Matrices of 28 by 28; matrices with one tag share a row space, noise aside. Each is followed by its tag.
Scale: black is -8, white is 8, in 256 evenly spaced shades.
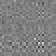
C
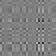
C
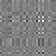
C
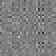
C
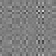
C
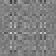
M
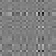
C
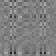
M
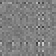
C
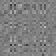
M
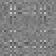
M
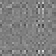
C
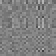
C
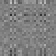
M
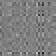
C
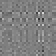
C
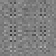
M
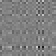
C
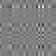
C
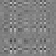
M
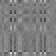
M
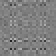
M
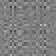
M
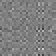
C
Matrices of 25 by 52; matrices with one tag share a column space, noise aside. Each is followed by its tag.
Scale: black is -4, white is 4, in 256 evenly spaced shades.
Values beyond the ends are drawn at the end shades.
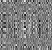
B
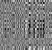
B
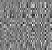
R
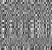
B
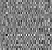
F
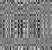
B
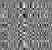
R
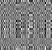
B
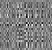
R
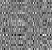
F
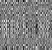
B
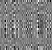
B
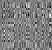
R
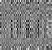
B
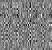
R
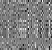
B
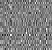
F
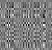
R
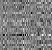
F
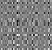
F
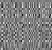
R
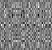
R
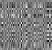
R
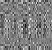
B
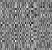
R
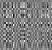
R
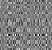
F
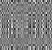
B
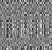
B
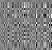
R
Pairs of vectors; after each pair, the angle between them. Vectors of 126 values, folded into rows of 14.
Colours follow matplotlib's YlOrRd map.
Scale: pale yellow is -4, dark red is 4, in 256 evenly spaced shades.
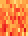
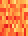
partly aligned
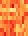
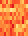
nearly parallel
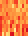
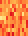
orthogonal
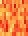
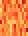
partly aligned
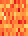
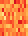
nearly parallel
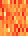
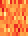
nearly parallel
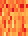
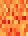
orthogonal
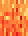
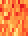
partly opposed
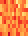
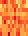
nearly parallel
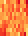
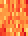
nearly parallel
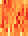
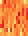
nearly parallel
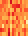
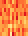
partly aligned
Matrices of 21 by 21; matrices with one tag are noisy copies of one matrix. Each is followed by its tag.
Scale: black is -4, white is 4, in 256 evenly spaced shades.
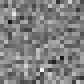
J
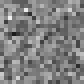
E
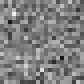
J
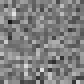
J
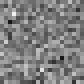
J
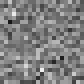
J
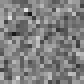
E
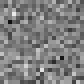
J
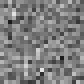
J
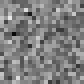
E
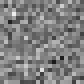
J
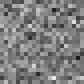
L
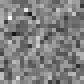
E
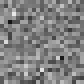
J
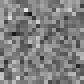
E
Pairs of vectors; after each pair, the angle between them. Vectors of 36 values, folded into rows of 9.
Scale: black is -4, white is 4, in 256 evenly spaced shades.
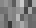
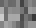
orthogonal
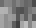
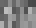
partly aligned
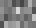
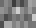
nearly parallel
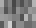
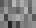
partly opposed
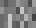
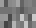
partly opposed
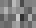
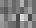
nearly opposite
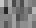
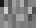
nearly opposite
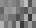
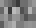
orthogonal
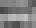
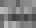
nearly opposite
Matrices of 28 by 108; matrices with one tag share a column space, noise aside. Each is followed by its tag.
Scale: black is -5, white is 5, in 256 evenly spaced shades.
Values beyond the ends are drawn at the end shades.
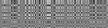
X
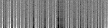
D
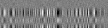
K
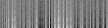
D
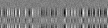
K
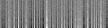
D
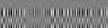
K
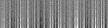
D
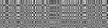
X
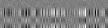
K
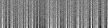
D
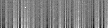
D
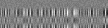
K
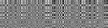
X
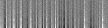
D
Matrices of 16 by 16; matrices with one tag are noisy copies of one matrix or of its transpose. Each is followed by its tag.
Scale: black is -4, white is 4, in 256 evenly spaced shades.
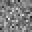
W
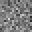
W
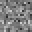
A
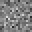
W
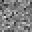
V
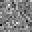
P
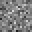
W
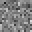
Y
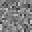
Y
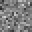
V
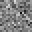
P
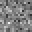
A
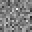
W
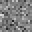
P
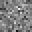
W
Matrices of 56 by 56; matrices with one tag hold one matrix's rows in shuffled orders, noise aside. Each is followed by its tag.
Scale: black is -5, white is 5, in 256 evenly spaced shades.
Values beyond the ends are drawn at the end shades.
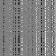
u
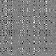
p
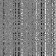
u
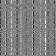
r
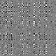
p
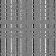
r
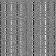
r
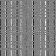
r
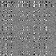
p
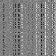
u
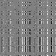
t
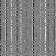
r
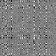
p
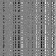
u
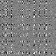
p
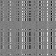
t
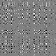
p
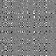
p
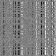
u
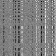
u
